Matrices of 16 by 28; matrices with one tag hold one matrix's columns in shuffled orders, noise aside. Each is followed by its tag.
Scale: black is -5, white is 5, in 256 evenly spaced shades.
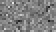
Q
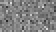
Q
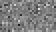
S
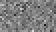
S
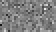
S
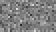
S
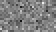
Q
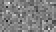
Q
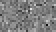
S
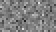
Q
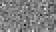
S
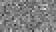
S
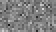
S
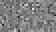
S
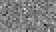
S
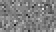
S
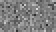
S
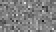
Q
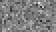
Q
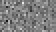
Q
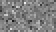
Q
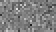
S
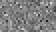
Q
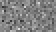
Q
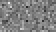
Q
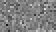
S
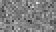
Q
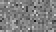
Q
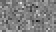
Q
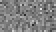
S
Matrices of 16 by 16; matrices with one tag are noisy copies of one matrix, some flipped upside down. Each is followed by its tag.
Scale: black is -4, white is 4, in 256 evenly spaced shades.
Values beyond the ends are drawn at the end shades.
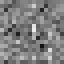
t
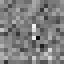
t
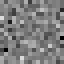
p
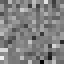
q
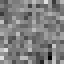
q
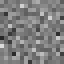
p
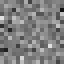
p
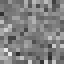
q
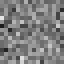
p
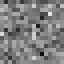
t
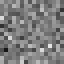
p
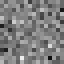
p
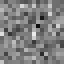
t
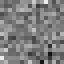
q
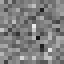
t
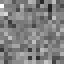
q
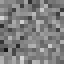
p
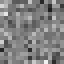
q
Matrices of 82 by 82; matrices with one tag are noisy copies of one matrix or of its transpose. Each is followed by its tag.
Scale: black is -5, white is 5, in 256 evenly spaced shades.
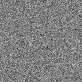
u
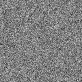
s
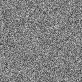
s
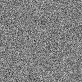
u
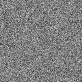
s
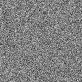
s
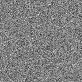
u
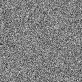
s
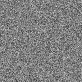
u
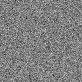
u
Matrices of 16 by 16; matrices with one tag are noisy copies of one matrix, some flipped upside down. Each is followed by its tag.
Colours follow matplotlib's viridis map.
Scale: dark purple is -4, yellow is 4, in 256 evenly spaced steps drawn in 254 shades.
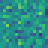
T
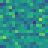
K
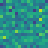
K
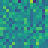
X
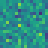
T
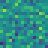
K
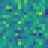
T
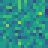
T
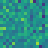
X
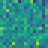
X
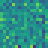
X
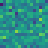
K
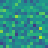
K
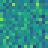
X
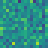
X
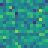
K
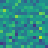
K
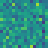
X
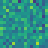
X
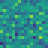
K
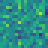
T
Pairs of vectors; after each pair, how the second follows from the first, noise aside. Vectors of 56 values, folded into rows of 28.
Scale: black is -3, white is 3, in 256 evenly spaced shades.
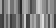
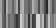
shuffled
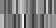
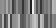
reversed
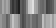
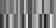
shuffled
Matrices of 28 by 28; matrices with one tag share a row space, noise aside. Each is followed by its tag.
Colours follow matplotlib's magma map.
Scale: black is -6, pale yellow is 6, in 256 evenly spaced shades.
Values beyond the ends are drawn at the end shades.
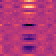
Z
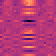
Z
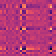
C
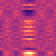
Z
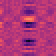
Z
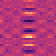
Z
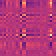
C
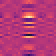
Z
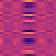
Z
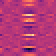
Z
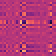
C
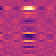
Z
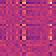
C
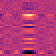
Z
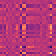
C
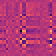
C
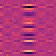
Z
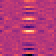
Z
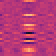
Z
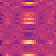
Z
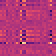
C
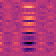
Z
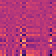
C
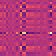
C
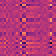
C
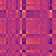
C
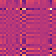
C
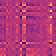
C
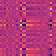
C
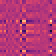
C
